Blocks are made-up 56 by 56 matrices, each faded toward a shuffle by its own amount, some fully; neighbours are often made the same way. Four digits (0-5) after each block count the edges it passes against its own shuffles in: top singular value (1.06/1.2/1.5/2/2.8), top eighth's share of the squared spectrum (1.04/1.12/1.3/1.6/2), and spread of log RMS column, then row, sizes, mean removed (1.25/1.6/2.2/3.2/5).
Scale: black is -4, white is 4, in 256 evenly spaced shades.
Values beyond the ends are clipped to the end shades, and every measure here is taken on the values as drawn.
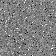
0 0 0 0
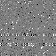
4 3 1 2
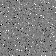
1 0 0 0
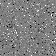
1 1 0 0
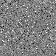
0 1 0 0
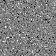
2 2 0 1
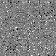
3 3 1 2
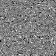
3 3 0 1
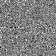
1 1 0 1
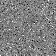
0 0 0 0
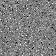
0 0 0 0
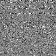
1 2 0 2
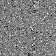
1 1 1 0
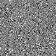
0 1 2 1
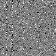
2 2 2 1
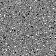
0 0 0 0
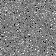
0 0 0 0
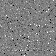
2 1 0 0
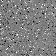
0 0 0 0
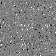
2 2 0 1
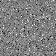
1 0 0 0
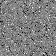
1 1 0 0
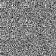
3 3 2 1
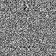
3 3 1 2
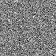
2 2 0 0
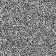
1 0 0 0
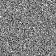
1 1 0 0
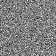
1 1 0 0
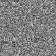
3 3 1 1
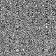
3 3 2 1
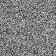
2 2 0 0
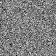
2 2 0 0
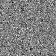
1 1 0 0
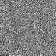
3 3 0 1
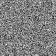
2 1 0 1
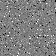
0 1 0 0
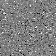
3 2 0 1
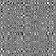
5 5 3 3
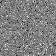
2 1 0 0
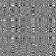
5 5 3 3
